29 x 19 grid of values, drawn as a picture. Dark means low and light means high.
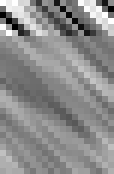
The bottom part is calmer, past a seam about 20% of the way down. There is no overall slope. The grain runs diagonally down to the right. Neither half mirrors the other. The ninth with the highest average is the top left.
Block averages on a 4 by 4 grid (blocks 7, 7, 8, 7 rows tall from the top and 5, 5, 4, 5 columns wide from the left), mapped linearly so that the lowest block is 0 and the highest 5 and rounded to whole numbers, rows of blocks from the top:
5 3 0 4 / 2 4 5 3 / 3 2 2 3 / 4 3 4 4
